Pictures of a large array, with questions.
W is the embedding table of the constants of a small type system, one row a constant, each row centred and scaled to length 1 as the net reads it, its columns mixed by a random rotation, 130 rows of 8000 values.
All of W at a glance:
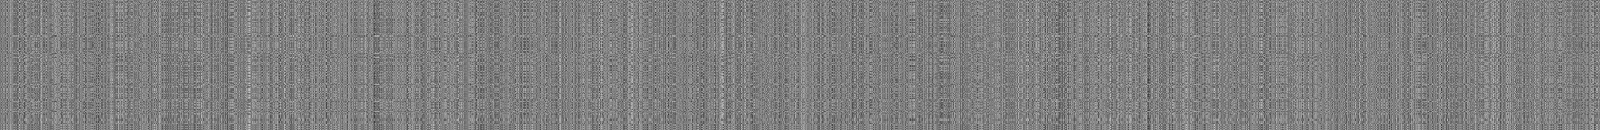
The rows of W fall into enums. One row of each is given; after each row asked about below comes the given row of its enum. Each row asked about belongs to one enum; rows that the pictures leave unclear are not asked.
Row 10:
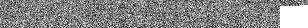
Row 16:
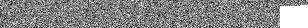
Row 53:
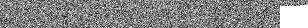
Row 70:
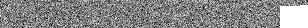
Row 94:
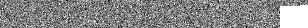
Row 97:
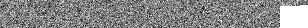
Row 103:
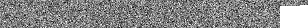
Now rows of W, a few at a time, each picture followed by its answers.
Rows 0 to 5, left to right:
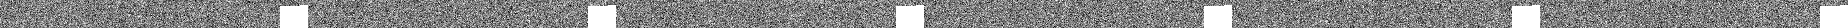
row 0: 10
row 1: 97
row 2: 70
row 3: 16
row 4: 94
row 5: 103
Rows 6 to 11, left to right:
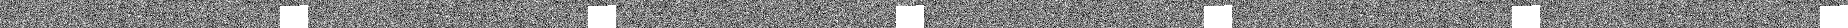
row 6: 10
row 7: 10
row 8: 97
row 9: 16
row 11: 10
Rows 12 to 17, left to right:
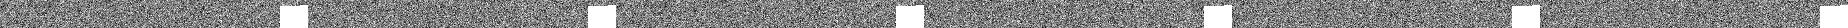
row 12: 97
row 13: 103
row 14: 97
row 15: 94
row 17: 16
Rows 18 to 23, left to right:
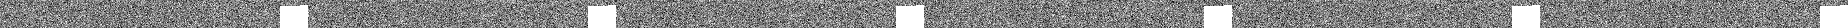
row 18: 103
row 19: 70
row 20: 70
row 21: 10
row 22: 70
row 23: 103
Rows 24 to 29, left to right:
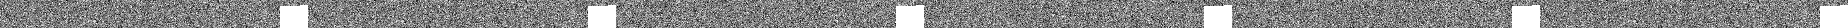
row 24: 94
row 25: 94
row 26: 97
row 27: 10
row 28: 103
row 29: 94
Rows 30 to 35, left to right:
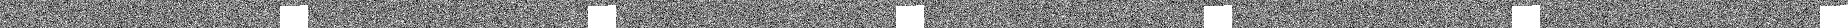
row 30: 103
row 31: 94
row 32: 70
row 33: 10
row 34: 103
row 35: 53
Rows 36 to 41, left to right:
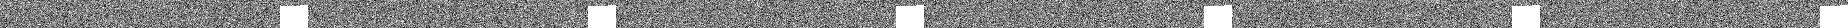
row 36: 53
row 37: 94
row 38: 16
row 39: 16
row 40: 70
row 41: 16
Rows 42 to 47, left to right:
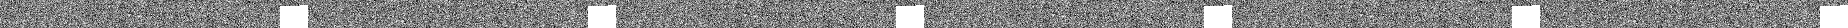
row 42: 10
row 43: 94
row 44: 10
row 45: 10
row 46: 10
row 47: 94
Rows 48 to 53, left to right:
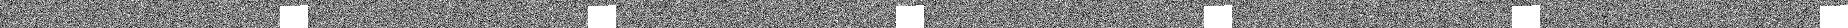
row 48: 16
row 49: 16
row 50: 97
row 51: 16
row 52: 10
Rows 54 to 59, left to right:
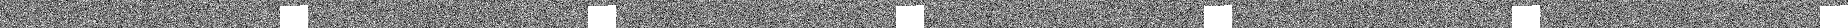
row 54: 94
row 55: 103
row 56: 70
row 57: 53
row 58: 103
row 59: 70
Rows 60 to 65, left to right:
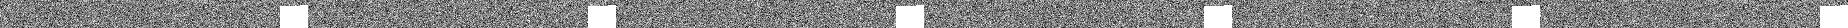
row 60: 70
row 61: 97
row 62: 16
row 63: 103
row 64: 10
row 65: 70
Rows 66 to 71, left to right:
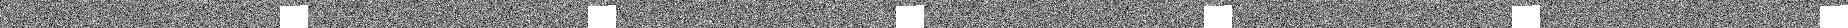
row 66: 70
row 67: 97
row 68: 94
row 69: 97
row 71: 16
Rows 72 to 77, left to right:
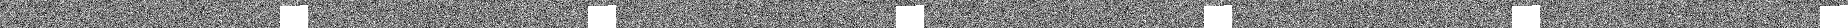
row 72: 97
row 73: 103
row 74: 10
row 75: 97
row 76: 103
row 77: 10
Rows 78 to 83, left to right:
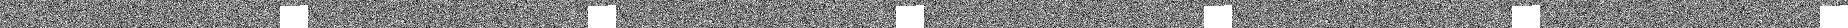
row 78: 103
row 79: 94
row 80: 94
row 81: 16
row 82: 94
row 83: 97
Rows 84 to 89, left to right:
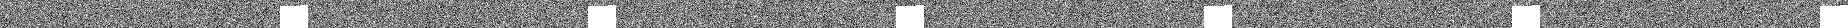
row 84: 53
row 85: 103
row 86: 10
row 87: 16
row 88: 97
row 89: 97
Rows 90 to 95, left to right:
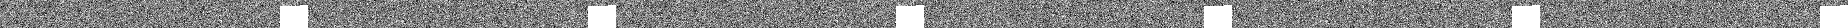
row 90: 97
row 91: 94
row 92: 97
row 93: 10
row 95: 103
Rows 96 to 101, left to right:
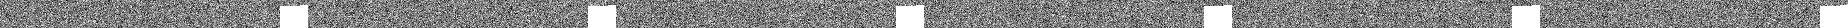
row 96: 94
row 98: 70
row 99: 10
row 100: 10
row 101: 53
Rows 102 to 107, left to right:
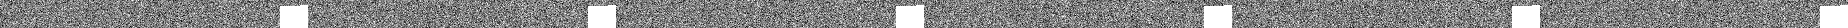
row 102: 16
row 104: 16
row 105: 10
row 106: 103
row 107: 16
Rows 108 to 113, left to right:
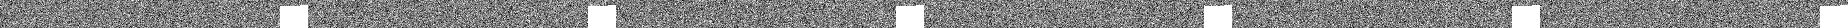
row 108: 16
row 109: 97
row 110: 94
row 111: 53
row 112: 103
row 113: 16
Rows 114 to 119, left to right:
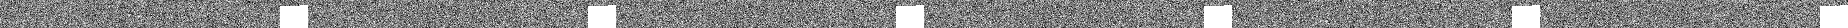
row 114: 10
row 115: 103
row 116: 103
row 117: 103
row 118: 94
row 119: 70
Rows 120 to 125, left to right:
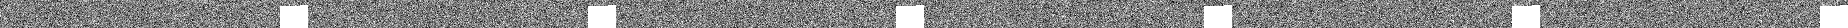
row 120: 70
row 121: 103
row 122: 103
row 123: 10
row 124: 97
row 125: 97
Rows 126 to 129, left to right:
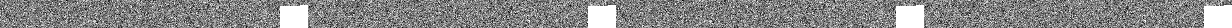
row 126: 94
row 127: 97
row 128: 94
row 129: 97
